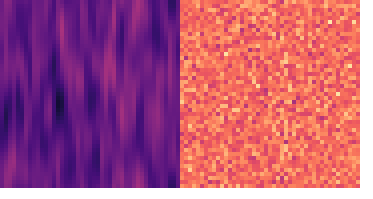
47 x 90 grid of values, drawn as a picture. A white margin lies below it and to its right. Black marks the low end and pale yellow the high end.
The table splits into one row of 2 panels. Panel 1,1: low, streaked downward. Panel 1,2: high, fine-grained.
